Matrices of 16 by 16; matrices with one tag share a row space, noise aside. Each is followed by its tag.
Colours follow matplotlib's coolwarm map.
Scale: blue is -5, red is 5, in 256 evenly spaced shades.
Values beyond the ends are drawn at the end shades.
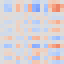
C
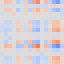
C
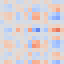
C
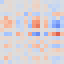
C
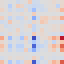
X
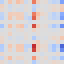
X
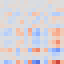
C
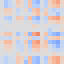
C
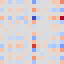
X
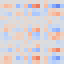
C
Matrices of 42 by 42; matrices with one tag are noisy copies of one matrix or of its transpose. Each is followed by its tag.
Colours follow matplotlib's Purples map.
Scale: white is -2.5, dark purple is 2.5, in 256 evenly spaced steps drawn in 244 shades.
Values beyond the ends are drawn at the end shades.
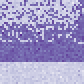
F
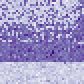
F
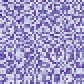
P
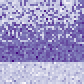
F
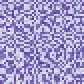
P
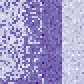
F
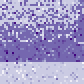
F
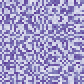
P
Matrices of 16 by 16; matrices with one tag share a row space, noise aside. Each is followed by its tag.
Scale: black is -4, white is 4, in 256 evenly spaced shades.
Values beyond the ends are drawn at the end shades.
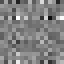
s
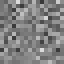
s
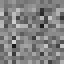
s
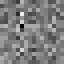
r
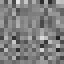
s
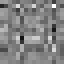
r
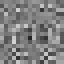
s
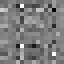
r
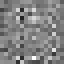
r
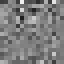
r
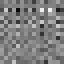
s
